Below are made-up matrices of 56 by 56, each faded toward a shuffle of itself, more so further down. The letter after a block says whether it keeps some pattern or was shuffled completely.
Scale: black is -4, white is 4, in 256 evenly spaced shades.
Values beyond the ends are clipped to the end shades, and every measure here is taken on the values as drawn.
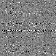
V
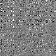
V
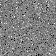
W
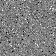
W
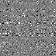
V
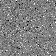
W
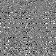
V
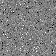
W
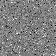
W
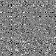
V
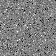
W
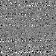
V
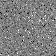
W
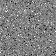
W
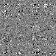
V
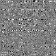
V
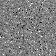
W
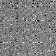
V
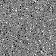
W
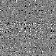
V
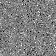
W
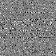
V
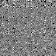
V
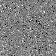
W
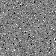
W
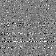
V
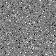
W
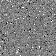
W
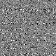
V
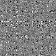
V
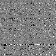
V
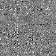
V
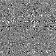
V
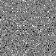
V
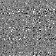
V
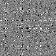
V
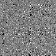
V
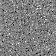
W
